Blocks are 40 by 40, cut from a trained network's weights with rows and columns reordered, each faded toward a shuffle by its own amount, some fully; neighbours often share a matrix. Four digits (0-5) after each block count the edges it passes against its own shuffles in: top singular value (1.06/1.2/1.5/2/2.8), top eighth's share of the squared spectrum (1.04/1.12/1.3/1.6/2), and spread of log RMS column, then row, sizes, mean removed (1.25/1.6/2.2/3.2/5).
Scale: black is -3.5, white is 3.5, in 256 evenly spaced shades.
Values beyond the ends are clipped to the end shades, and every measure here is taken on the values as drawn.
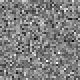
0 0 0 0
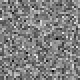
0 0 0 0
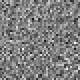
3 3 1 1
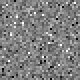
0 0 1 0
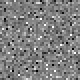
2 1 0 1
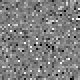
0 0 0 0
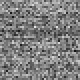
2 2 0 0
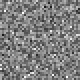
0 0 0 0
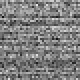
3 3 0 1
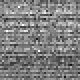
4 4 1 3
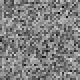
0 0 0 0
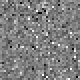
1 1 0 0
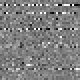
4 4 0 3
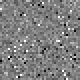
1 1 0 0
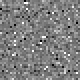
1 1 0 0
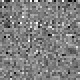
3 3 0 2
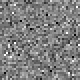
1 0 0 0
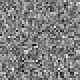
3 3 0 1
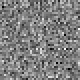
3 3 0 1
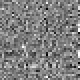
3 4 2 1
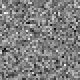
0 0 0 0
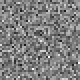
2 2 0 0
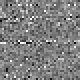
3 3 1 2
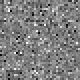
2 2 0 1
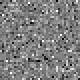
2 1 0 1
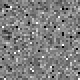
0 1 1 0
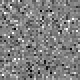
1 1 0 0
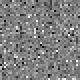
2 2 0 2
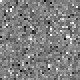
1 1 0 0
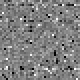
3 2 0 1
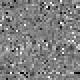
2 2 0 1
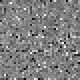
2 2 0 1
